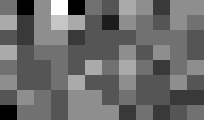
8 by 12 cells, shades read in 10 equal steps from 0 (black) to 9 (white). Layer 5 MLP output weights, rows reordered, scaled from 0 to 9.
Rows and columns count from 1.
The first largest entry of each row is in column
4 4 3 1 6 5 2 5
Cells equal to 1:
1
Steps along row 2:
down up up down down down up down down up down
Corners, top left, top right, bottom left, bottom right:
4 5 0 4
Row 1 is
4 0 5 9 0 4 3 6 5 2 5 5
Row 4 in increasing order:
3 3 3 3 3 3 4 4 4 5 5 6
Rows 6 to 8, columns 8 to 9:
5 3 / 4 3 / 2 4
